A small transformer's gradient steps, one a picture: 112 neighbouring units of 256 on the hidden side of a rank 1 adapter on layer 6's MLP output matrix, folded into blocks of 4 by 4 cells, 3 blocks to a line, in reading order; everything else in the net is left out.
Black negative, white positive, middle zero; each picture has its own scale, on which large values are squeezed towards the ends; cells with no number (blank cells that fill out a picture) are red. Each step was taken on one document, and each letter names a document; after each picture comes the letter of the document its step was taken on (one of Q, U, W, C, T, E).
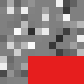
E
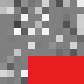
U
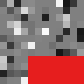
E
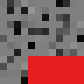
E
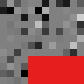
U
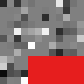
E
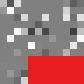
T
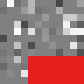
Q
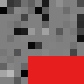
U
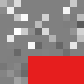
T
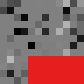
T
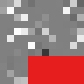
T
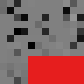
T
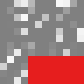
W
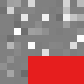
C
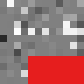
Q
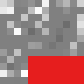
U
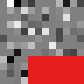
E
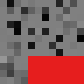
E
